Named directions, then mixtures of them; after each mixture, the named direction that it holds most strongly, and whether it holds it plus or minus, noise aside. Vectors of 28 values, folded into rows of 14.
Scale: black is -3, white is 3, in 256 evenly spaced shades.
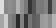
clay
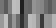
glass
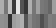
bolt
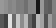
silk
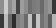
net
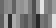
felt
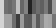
clay, plus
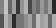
net, plus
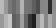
clay, plus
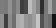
felt, minus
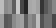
bolt, plus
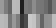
glass, plus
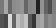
silk, plus
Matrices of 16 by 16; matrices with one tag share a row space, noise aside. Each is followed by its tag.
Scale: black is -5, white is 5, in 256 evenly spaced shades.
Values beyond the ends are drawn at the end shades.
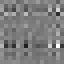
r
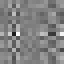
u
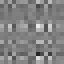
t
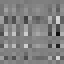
r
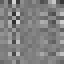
u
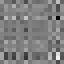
r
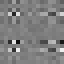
u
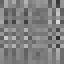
r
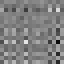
r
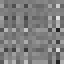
r
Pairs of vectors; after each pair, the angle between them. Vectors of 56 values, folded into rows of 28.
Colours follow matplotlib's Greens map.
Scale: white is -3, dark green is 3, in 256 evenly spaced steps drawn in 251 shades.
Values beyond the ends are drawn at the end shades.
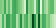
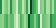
orthogonal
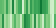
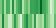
nearly parallel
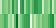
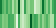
nearly opposite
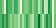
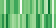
nearly parallel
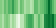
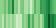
nearly parallel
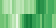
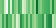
partly aligned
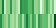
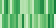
nearly opposite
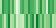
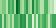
partly opposed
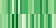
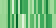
nearly parallel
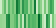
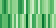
orthogonal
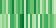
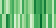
orthogonal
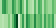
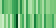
nearly parallel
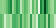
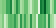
nearly parallel
